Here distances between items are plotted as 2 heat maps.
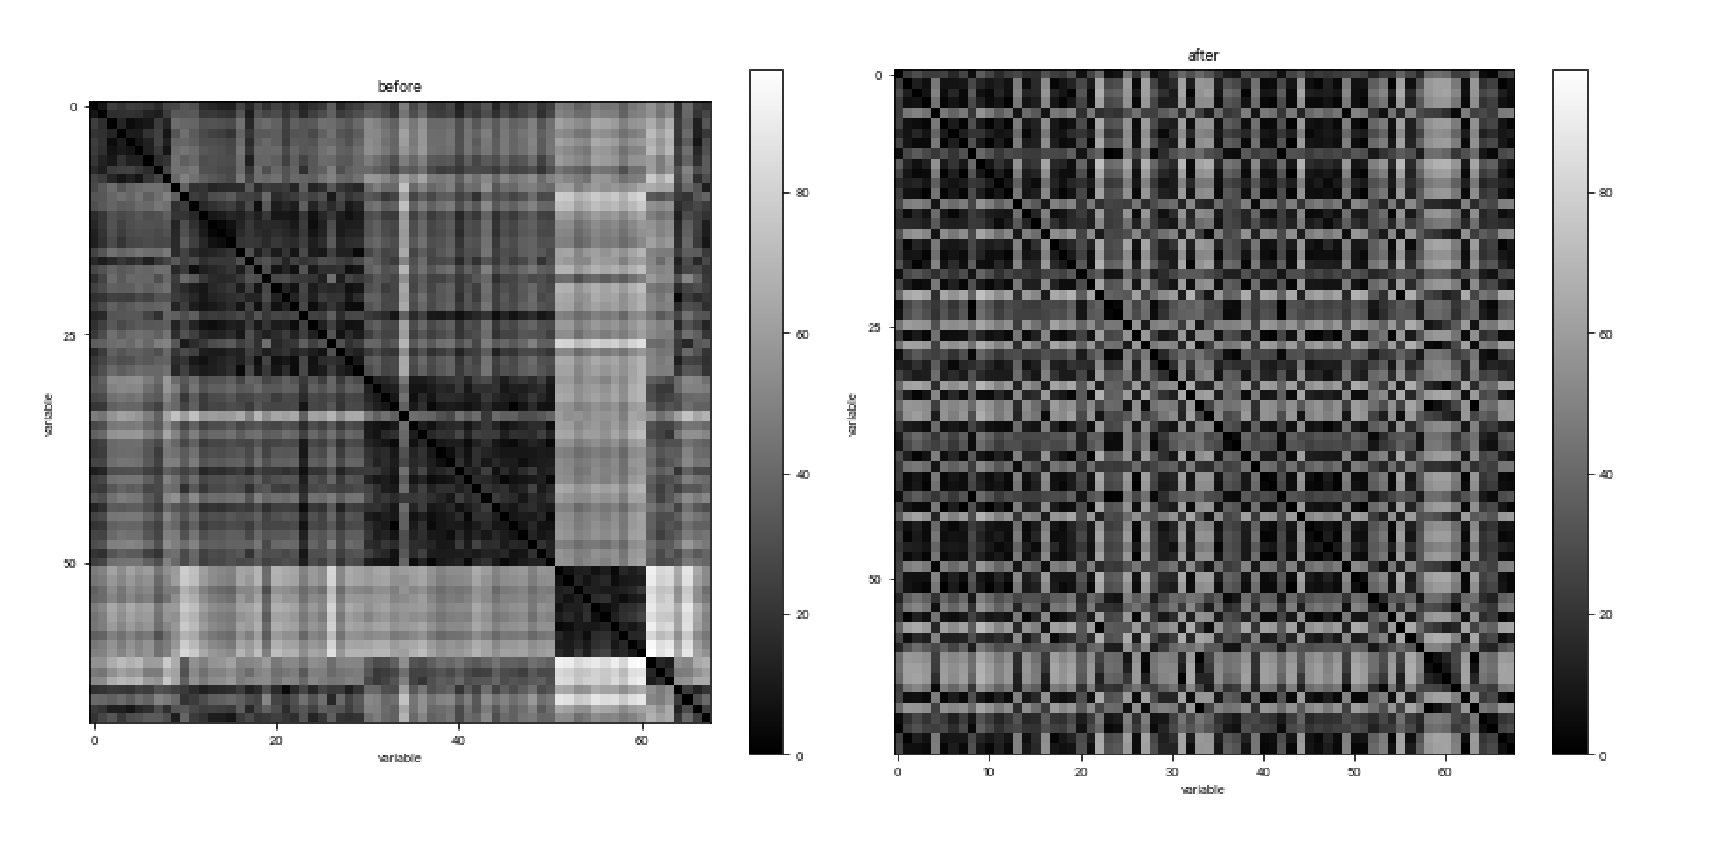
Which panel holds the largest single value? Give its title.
before
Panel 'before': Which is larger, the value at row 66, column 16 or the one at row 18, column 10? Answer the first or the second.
the first
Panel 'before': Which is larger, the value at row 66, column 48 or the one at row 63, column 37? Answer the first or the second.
the first
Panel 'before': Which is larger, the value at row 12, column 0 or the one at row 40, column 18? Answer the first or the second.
the second
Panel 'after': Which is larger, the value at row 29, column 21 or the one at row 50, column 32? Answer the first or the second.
the first
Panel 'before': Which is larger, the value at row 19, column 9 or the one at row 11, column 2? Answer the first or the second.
the second
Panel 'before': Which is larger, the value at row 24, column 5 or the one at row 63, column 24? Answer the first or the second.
the second
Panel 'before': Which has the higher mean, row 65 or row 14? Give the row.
65
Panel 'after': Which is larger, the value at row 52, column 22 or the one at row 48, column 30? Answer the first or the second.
the first
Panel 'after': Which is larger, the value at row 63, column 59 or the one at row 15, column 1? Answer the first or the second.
the second
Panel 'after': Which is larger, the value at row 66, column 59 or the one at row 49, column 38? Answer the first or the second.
the first
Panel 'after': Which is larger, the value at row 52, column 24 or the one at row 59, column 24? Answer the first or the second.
the second
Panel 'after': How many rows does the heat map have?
68
